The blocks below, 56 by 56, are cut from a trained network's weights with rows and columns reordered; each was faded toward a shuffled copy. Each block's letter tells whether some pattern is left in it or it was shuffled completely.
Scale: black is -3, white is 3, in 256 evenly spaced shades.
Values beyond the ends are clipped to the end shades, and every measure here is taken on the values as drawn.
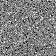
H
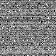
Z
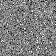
H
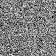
H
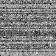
Z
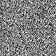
H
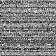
Z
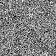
H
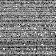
Z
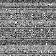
Z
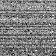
Z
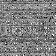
Z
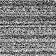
Z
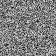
H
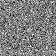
H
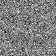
H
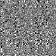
Z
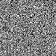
Z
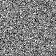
H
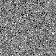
H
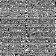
Z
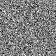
H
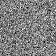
H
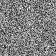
H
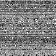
Z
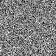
H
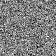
H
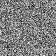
H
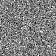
H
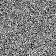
H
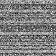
Z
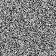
H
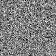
Z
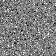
H
